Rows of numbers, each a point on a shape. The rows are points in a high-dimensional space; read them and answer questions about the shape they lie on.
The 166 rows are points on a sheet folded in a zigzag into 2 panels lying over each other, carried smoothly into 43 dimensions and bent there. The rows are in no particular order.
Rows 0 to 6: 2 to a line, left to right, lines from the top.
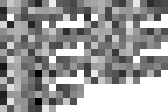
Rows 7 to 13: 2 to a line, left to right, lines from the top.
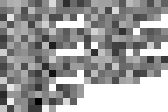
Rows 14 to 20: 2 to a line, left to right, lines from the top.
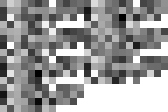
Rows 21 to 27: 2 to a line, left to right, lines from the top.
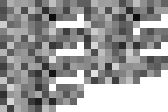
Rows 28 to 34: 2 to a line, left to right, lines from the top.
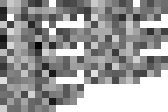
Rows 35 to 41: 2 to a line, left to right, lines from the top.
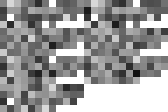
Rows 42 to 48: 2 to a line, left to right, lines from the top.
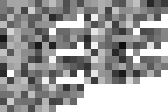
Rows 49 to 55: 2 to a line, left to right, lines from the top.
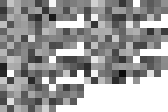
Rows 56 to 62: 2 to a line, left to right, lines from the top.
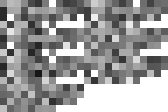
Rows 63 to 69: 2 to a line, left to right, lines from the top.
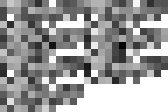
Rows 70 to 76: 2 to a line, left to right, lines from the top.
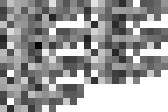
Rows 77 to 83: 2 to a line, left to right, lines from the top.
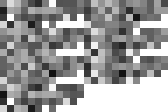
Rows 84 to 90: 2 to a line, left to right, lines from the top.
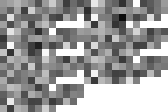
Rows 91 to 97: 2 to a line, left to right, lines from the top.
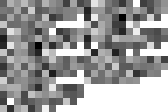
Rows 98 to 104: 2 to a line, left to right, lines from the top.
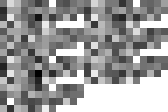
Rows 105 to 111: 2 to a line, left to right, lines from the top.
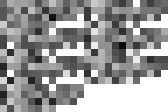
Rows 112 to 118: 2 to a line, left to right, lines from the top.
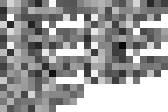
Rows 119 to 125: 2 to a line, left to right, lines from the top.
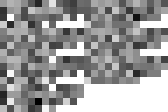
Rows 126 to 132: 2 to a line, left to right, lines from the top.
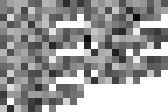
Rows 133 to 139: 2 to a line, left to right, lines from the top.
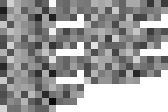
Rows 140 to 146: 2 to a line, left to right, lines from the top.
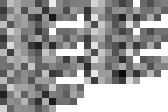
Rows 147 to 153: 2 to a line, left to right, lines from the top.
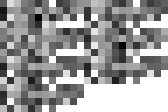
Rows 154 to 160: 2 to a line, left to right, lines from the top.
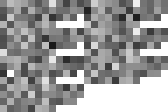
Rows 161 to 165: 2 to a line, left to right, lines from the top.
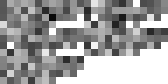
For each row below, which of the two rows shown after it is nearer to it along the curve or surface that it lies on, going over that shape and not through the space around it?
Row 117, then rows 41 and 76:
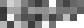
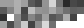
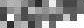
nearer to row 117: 41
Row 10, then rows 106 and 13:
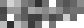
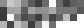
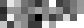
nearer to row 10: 13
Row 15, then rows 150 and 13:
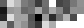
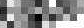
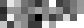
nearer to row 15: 13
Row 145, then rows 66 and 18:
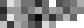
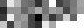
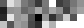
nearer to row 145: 66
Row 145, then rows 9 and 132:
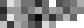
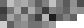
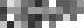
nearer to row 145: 132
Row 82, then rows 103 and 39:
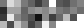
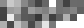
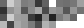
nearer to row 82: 103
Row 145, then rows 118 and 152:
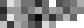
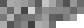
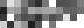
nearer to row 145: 152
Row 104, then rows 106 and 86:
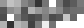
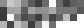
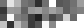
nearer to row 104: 86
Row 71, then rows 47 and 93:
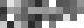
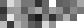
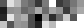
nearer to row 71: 47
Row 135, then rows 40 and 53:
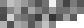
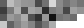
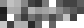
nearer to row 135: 53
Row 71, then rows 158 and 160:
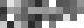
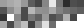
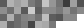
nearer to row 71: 158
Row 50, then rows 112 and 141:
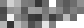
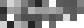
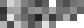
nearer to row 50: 112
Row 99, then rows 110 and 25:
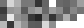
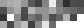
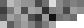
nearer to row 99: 25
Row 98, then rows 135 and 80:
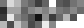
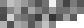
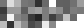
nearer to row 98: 135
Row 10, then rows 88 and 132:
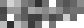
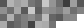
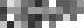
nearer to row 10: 132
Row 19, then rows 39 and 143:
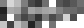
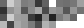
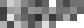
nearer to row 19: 143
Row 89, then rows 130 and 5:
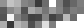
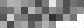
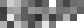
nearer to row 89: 130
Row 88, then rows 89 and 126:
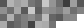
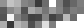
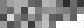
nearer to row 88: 126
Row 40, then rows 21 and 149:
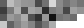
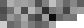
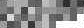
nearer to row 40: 21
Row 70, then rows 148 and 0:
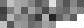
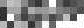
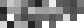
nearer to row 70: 148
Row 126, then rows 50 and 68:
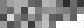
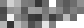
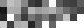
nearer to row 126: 68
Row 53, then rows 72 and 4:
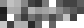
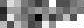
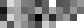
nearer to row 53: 72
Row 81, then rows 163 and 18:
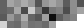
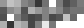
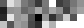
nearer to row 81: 163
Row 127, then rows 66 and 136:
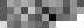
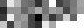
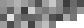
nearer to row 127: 136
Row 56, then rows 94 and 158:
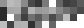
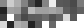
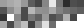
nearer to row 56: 158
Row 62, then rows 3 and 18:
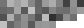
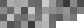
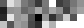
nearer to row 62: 3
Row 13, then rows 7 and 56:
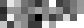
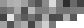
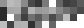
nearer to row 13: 56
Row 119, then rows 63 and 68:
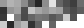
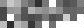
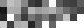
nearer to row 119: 63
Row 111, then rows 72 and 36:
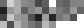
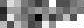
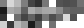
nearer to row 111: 72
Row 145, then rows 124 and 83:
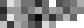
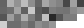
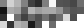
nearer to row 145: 83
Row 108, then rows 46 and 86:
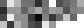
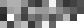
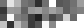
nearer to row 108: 86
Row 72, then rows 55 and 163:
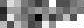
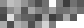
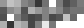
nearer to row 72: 55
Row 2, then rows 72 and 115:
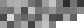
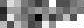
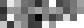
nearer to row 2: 72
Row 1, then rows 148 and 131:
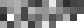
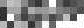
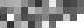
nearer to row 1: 148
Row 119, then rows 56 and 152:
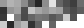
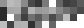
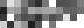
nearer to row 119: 152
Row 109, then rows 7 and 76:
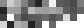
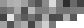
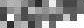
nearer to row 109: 76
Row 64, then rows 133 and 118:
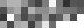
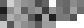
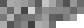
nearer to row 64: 133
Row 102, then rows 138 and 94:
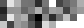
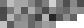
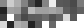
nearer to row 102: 94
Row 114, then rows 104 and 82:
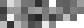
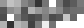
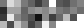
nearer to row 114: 104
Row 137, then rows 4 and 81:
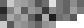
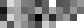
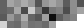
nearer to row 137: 4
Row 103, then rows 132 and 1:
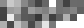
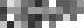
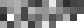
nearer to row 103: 1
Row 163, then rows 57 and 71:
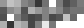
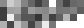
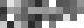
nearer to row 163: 71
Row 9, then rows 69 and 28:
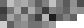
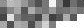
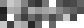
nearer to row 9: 69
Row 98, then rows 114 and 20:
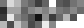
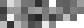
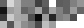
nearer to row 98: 20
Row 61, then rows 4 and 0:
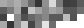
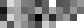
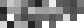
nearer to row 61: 0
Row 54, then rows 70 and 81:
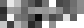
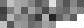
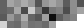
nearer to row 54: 70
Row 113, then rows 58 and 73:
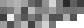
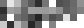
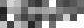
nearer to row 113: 73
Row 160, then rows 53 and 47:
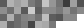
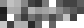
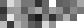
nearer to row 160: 53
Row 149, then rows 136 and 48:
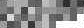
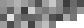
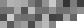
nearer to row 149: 48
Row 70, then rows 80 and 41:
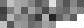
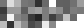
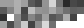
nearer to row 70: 41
